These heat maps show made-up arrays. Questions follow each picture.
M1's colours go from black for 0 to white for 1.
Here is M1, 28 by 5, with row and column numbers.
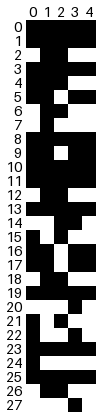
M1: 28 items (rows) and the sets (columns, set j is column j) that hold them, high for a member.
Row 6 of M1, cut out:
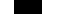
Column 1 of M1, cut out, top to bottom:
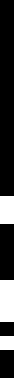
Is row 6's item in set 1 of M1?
no
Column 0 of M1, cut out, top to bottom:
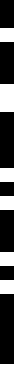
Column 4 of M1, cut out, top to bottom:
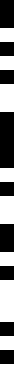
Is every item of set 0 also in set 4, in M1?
yes
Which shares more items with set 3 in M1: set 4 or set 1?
set 4
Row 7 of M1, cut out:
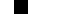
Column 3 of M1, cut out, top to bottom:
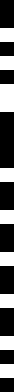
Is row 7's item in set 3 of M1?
yes
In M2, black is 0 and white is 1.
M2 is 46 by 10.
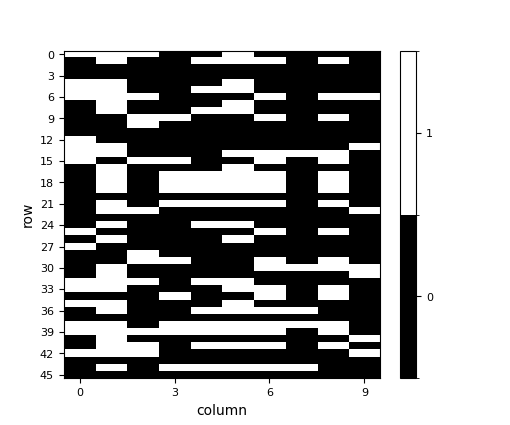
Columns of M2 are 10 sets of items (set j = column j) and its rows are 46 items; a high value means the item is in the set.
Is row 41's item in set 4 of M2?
yes
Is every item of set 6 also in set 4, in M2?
no
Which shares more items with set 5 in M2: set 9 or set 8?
set 8
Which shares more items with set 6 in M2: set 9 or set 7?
set 7
